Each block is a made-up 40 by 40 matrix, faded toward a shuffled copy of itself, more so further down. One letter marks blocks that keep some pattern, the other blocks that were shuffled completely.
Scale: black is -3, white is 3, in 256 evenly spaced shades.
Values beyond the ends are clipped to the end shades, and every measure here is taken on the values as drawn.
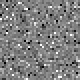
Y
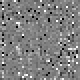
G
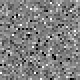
Y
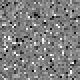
G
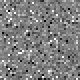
Y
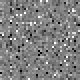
G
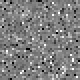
Y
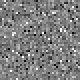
Y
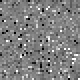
Y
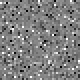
Y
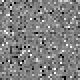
G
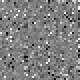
G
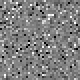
G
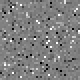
Y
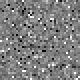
Y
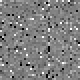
G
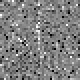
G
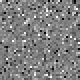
Y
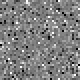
G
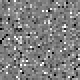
G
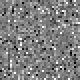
Y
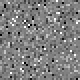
Y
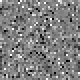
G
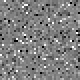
Y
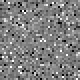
Y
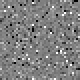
Y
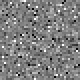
Y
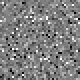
Y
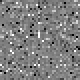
G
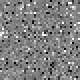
G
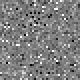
Y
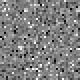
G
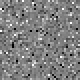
Y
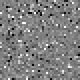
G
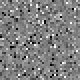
Y
